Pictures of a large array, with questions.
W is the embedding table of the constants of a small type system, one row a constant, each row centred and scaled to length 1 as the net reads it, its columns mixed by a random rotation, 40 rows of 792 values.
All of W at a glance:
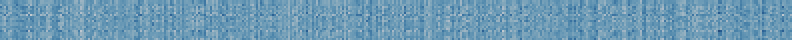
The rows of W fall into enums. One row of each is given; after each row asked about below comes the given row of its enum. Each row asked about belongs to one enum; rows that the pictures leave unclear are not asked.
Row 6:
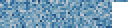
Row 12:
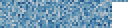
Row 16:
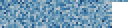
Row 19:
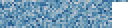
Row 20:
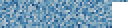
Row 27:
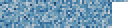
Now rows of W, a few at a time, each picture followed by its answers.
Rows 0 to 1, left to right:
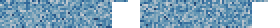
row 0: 6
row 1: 27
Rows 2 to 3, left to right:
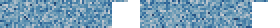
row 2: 27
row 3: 6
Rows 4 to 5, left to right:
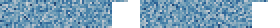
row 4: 27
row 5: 20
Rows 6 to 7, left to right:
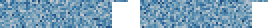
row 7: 16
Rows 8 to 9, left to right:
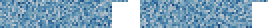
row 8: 12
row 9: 20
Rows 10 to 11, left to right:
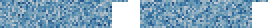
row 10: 12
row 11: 19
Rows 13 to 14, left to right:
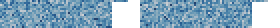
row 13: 6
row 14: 27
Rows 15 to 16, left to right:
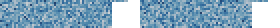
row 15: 27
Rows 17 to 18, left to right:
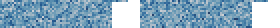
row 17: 19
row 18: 6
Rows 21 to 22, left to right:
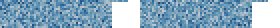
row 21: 16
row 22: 12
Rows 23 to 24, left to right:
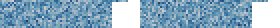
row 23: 19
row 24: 12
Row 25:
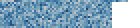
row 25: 19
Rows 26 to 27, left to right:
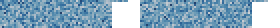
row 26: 16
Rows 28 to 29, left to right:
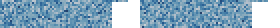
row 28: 19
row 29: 16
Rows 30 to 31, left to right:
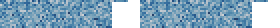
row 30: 6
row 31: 6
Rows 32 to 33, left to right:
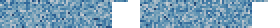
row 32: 6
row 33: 27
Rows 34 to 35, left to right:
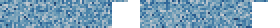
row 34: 27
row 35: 6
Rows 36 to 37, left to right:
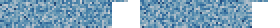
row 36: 27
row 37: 16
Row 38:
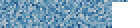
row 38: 20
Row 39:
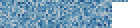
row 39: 12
